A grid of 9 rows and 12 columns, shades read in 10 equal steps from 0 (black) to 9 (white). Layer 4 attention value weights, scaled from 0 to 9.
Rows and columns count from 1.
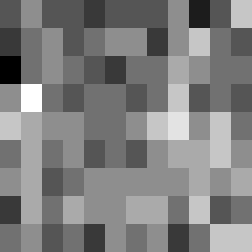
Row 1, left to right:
3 5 3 3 2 3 3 3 5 1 3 7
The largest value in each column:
7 9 5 6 5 5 6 7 8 7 7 7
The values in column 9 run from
2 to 8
